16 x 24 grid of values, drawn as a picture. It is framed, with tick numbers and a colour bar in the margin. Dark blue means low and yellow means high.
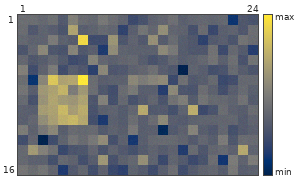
Ninth with the highest average: middle left. Histogram: skewed, a long tail of high values. Odd patch: higher, in the middle left. Mirror symmetry: none.
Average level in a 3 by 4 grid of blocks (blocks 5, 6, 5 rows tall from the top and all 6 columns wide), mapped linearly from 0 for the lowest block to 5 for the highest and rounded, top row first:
1 1 1 0 | 5 2 1 0 | 1 0 0 1
